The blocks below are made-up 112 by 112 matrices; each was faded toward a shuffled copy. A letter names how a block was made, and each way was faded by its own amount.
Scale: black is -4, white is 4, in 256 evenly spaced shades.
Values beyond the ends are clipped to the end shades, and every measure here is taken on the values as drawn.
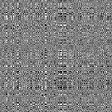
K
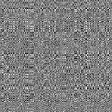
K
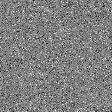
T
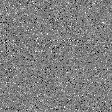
T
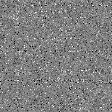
T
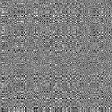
K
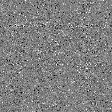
T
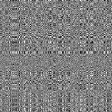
K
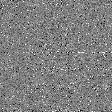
T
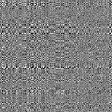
K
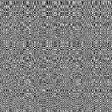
K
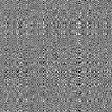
K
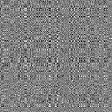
K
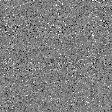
T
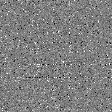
T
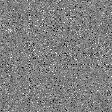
T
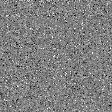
T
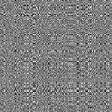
K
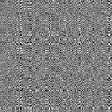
K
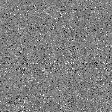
T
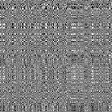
K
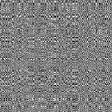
K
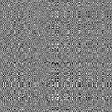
K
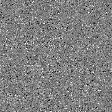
T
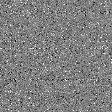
T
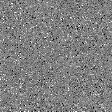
T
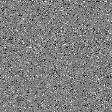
T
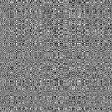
K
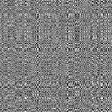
K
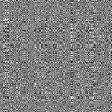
K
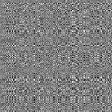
K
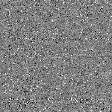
T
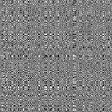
K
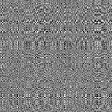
K
